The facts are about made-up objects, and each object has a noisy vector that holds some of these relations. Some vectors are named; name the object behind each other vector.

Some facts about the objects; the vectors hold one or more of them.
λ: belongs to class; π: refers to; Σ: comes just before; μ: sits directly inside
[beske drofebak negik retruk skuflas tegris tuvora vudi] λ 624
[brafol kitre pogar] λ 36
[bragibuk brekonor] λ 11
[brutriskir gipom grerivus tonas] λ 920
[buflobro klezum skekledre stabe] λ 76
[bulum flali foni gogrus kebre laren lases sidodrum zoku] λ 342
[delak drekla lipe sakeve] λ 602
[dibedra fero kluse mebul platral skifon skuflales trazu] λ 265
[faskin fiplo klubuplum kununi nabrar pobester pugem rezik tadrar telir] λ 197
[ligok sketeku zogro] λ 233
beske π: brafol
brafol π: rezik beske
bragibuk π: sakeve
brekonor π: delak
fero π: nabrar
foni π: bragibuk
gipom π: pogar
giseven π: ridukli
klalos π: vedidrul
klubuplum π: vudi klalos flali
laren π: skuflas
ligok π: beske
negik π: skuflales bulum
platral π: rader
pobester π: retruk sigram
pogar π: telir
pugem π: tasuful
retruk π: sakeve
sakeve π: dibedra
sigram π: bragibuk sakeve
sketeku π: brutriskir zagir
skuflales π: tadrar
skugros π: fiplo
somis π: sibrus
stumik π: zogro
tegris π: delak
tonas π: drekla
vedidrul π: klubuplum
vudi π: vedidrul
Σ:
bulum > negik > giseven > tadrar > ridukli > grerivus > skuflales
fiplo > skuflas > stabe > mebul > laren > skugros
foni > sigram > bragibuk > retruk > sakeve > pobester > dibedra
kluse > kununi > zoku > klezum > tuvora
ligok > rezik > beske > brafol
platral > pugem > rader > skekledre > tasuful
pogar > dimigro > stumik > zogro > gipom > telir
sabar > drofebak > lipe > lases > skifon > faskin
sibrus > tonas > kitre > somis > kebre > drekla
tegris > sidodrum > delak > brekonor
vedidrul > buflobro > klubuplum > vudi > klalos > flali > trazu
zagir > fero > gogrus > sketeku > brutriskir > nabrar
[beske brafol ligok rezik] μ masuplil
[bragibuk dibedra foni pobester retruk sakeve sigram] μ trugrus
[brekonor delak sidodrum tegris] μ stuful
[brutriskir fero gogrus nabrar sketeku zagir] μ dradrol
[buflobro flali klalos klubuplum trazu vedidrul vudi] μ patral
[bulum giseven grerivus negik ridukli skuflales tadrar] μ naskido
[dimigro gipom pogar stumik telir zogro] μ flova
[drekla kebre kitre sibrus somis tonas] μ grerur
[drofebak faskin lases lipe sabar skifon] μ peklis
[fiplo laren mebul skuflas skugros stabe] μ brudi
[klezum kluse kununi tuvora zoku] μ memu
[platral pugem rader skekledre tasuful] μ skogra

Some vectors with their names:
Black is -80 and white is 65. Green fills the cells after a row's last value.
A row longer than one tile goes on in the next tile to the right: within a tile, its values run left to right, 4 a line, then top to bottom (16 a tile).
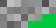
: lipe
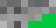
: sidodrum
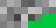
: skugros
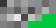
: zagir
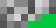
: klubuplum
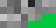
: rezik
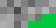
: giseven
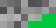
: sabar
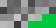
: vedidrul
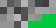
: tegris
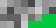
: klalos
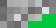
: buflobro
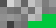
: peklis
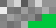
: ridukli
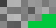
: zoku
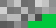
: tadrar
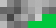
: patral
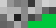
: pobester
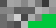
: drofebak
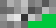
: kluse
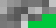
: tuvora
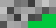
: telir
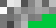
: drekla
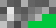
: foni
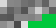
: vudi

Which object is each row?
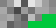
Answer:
naskido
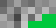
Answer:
brafol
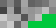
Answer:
ligok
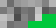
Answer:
trugrus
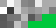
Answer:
trazu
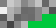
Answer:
sakeve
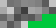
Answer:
retruk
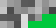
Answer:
flali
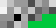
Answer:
dibedra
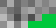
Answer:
zogro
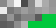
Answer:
grerivus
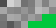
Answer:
somis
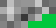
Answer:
bragibuk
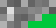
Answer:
sigram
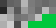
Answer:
pogar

